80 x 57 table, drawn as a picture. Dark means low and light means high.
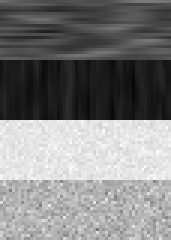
It is made of 4 by 1 panels. Panel 1,1: low, streaked across. Panel 2,1: very low, streaked downward, faint in contrast. Panel 3,1: very high, fine-grained, faint in contrast. Panel 4,1: high, fine-grained.
